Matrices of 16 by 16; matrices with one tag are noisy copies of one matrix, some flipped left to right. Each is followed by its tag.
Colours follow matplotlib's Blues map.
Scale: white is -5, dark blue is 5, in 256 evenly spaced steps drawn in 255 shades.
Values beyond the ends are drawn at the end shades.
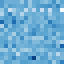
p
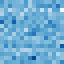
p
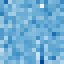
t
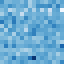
p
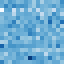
p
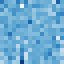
t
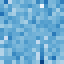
t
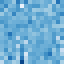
t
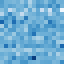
p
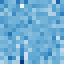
t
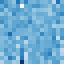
t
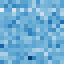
p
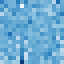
t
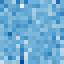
t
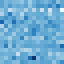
p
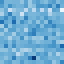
p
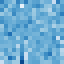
t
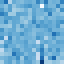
t
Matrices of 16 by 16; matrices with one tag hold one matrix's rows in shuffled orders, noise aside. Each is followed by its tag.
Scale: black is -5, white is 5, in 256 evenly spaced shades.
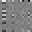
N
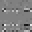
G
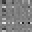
N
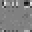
G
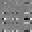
G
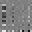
N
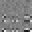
G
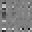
N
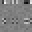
G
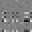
G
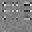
G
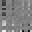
N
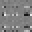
G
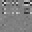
G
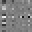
N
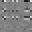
G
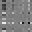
N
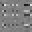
G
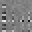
N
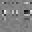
G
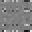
G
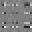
G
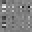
N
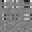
G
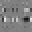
G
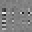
N
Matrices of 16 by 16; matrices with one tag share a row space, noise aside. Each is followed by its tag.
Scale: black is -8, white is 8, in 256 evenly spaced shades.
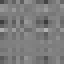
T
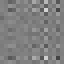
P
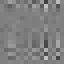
P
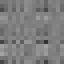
T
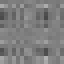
T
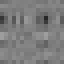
T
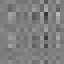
P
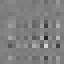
P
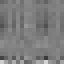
T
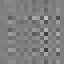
P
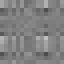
T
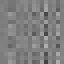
P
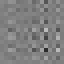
P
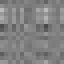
T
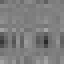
T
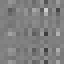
P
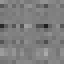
T
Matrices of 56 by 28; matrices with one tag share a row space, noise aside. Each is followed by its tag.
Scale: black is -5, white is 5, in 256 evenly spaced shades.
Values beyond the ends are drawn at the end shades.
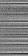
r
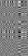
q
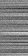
r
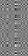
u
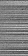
r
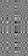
u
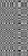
q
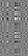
u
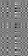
u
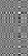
q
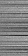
r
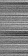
r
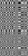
q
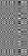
q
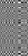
q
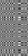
q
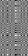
u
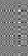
q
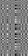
u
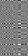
q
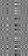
u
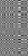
q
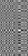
q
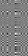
u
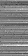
r
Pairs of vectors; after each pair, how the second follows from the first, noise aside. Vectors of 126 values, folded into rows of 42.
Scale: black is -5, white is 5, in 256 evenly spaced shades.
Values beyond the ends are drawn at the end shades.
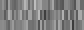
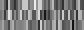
scaled up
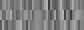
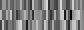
scaled up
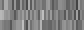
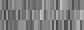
reversed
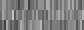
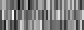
scaled up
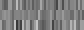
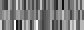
scaled up
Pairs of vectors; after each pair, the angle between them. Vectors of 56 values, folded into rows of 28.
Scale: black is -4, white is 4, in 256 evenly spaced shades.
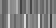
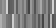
partly opposed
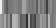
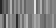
partly opposed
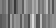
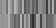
nearly opposite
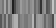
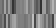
nearly parallel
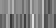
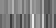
nearly parallel
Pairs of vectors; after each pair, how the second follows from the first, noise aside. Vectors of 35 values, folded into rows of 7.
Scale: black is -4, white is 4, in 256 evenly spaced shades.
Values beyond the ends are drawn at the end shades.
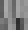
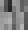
reversed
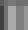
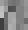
sign-scrambled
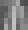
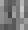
wrapped around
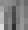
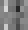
wrapped around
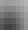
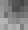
reversed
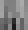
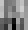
scaled up
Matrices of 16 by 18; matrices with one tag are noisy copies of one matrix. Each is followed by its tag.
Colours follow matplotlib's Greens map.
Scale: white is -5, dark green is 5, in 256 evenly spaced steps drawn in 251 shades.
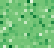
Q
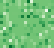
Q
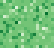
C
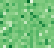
Q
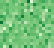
Q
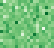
C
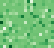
Q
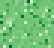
Q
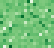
Q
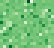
Q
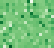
Q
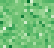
Q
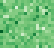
C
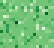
C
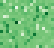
C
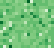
Q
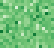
C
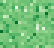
C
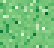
C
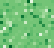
Q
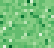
Q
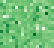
C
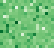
C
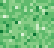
C
